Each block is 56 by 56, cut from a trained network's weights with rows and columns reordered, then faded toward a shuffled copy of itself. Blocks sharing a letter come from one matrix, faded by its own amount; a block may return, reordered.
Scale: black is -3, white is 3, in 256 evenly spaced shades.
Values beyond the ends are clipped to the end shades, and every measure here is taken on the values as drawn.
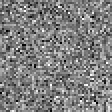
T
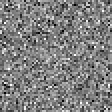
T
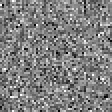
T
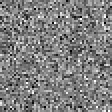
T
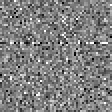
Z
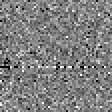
Z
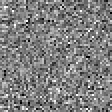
T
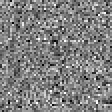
T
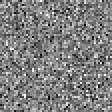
T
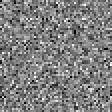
T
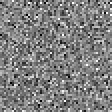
T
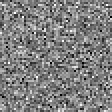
T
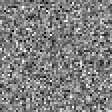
T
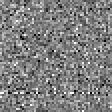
Z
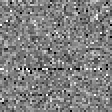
Z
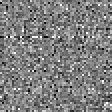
Z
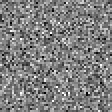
T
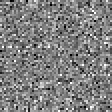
T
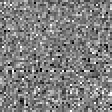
Z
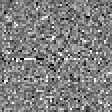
Z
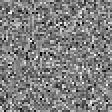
T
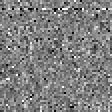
Z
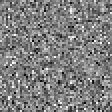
T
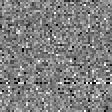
Z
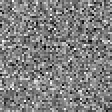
T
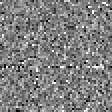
Z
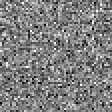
T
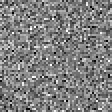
T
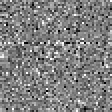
Z
